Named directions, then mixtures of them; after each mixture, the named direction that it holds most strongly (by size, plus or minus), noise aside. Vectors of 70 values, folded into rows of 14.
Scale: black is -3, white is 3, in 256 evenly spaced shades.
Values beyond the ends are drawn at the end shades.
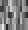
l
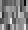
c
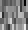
c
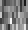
c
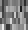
c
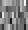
c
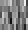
c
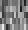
c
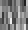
c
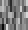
l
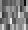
c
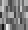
l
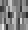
l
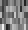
c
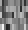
c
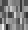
l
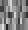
l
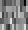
c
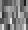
c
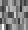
l
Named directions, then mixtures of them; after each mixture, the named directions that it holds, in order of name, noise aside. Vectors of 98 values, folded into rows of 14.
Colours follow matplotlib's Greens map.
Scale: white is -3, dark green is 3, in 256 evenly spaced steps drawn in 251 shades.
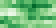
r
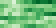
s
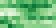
r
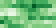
r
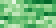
s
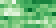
r, s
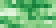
r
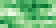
r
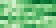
s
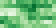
r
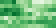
r, s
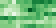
r, s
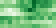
r, s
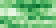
r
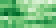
r, s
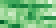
r, s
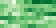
s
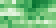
r, s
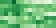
s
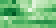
r, s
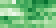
r, s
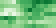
r, s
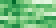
s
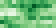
r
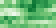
r, s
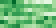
s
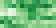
r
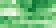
r, s
